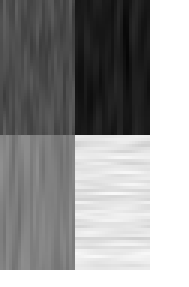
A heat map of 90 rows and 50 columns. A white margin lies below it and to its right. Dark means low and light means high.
It is made of 2 by 2 panels. Panel 1,1: low, streaked downward, faint in contrast. Panel 1,2: very low, streaked downward, faint in contrast. Panel 2,1: middling, streaked downward, faint in contrast. Panel 2,2: very high, streaked across, faint in contrast.
